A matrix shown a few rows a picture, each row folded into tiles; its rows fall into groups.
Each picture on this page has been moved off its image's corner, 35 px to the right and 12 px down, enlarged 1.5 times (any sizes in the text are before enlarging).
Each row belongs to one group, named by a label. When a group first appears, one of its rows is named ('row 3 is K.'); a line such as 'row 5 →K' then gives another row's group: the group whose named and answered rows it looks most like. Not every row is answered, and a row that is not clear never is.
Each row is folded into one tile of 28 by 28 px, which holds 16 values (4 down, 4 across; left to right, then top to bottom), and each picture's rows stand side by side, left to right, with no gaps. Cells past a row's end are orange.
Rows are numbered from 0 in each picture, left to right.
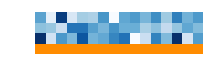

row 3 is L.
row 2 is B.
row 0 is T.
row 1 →T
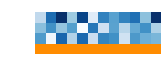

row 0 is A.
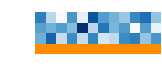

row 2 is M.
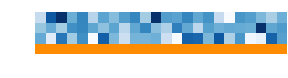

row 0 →A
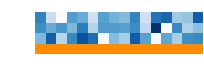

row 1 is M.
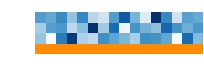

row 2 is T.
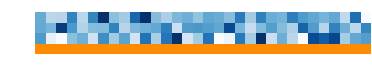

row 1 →A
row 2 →A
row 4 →B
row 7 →T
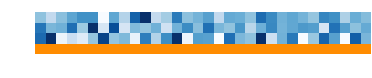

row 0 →M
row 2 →A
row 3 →L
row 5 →L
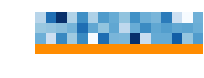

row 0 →A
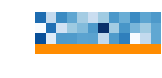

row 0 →T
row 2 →B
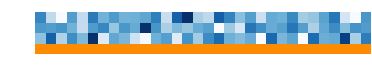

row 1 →L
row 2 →B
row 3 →A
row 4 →M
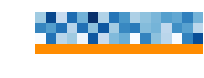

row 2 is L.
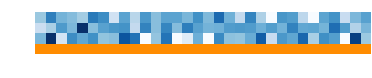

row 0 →L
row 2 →M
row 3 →B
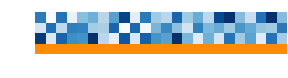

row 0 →T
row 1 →M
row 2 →T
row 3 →M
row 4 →A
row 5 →A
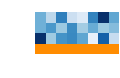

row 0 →T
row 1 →A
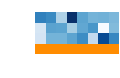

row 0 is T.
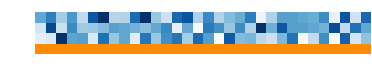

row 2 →A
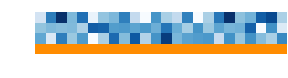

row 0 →A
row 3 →T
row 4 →A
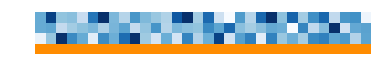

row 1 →A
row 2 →M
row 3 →A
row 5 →A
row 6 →T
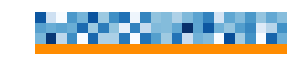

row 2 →T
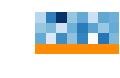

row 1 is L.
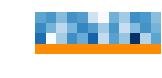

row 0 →B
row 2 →L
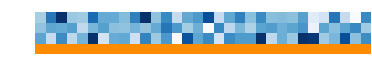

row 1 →L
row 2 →A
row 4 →T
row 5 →L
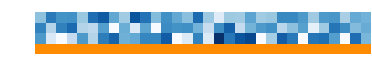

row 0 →B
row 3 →B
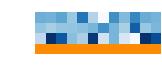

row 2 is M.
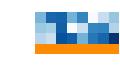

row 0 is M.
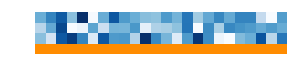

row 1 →T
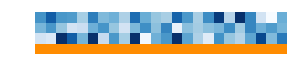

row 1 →L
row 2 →L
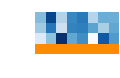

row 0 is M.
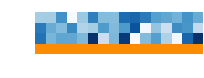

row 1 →L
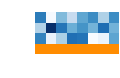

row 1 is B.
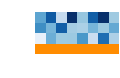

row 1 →A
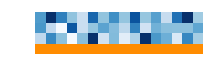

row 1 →L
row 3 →A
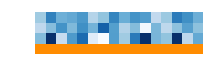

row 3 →L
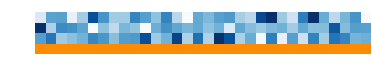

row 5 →A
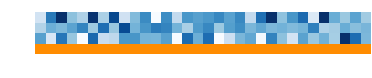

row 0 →A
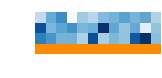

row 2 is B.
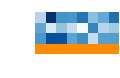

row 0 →M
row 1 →T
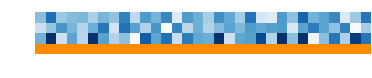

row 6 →L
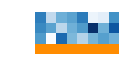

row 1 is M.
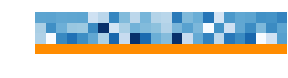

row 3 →L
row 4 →T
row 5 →B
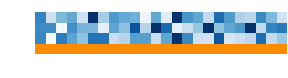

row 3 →M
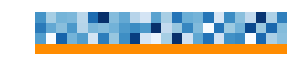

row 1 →A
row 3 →L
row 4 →T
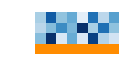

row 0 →L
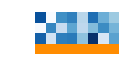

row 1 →L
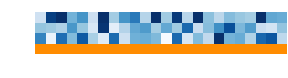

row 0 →A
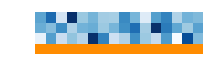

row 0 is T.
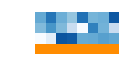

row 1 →T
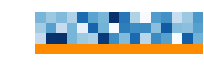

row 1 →T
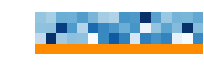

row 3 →B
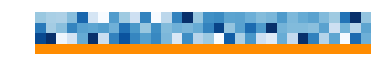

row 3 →A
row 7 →A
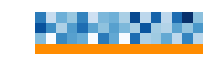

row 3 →A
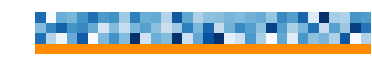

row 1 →B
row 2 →L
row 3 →L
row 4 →M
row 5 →B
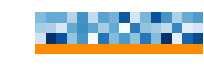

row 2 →T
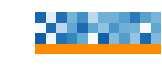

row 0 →T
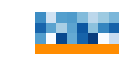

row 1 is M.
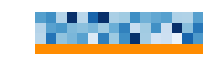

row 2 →M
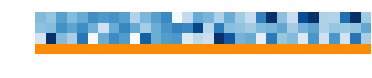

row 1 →B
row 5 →A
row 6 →A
